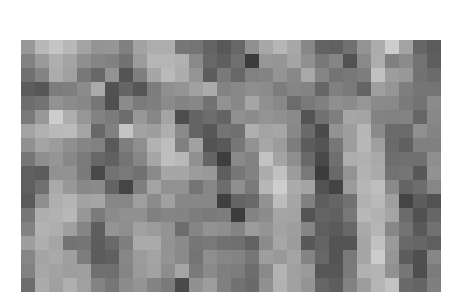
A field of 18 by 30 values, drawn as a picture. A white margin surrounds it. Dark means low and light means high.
Upright stripes repeat 4 times across the table. Rings spread out from the bottom left. On average the colour sits 50% of the way up the scale.
